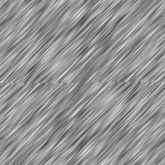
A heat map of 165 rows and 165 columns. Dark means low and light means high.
No row or column stands out. The values follow a bell shape. A half turn leaves it unchanged. The grain runs diagonally up to the right.
